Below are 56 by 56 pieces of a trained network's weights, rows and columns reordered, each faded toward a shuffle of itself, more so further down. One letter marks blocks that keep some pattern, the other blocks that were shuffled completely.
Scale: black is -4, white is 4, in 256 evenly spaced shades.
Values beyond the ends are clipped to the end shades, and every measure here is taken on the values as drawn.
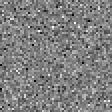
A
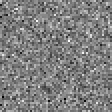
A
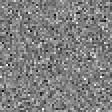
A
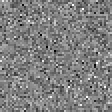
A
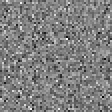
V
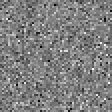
A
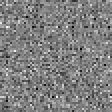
V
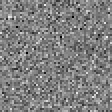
A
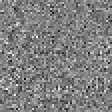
V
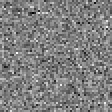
A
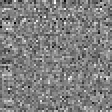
V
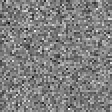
A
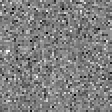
A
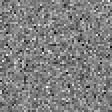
A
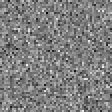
A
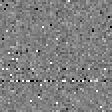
V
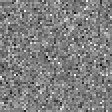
A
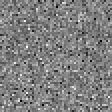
A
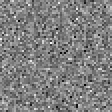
A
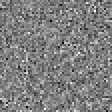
A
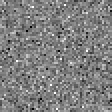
A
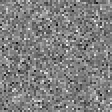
A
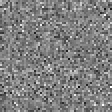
V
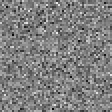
A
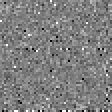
V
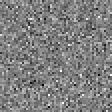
V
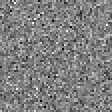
A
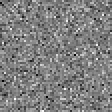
A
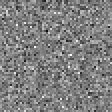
V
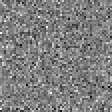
V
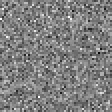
A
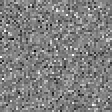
A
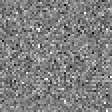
V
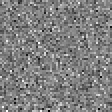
A
